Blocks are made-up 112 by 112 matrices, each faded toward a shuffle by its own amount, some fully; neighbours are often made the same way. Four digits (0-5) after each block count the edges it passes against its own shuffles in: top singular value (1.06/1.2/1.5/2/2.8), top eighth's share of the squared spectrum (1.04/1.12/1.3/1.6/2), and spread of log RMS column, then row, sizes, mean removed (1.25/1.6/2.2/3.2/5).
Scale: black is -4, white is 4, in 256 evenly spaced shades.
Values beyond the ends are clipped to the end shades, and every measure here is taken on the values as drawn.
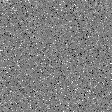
0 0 0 0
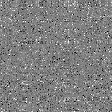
4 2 1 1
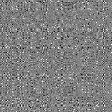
5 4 3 3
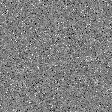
0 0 0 0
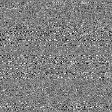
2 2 0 4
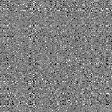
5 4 2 3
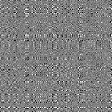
5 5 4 4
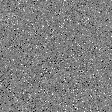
1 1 0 0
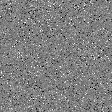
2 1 0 0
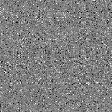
4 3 1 2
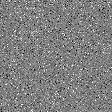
3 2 0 0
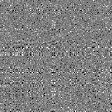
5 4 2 3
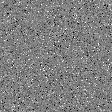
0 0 0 0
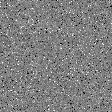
1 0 0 0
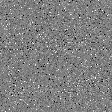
3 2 0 1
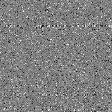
4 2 1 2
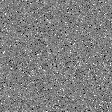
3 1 0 0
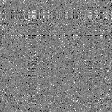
4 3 2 2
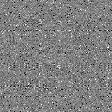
4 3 1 2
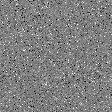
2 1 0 0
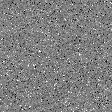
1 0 0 0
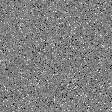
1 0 0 0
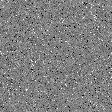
1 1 0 0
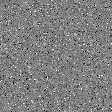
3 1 0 0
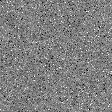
0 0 0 0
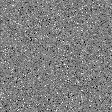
1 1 0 0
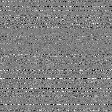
3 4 0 4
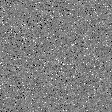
0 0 0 0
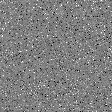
0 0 0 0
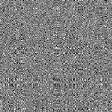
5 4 3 3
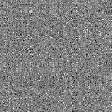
4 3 2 2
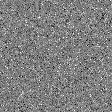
1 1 0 0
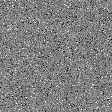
0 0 0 0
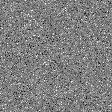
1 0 0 0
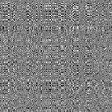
5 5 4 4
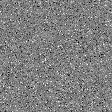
1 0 0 0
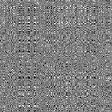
5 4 3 3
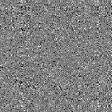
4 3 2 2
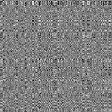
5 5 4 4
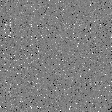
1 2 1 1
